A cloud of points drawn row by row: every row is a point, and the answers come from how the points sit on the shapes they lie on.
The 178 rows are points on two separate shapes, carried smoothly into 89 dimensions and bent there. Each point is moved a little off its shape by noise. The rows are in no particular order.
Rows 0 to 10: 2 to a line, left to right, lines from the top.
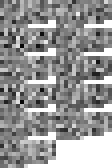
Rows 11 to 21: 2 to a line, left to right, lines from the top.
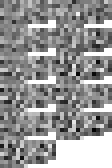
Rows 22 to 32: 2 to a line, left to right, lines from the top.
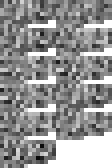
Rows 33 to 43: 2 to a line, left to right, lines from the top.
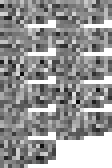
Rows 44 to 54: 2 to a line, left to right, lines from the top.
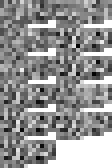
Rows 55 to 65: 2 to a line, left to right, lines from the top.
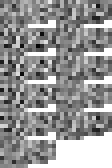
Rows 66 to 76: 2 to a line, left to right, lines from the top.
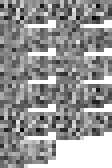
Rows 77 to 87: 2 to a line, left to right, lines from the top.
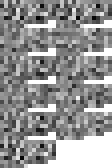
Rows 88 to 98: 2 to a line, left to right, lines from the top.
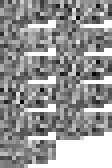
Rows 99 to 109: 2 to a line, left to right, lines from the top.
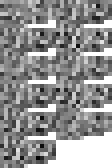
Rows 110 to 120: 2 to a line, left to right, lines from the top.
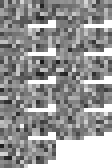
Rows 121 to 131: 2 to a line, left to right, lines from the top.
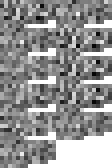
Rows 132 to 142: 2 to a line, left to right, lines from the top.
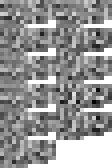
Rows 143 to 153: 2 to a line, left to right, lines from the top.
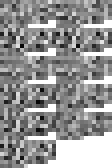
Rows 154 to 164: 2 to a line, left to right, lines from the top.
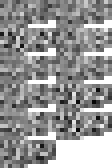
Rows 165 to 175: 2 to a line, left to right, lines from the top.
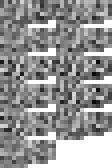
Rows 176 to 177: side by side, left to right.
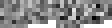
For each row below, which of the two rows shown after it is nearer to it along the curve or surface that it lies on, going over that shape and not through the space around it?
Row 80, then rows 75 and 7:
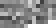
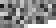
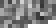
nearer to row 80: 75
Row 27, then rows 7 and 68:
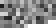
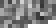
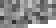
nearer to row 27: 68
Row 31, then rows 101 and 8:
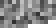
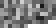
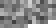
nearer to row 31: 8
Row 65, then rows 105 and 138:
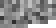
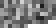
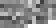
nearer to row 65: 138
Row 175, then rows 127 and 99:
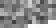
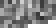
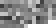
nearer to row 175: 99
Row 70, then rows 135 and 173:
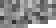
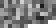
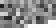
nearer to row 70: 135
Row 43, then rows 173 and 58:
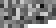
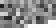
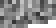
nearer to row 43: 58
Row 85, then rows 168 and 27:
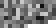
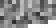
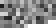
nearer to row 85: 168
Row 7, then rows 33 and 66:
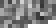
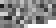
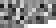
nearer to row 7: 66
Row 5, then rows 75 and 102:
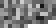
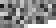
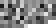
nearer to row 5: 102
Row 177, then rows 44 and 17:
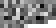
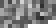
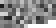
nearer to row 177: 44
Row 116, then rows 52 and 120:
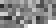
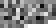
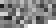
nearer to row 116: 120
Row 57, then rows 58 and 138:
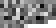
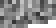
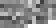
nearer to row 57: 58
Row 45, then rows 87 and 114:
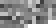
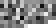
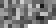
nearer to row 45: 87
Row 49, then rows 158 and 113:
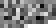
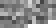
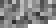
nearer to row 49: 113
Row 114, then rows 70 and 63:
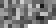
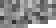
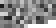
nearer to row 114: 70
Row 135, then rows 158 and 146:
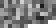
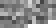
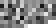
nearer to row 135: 146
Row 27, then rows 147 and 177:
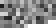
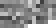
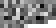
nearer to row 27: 147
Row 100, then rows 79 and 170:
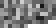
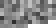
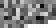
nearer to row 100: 170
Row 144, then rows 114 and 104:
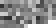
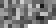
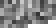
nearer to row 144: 104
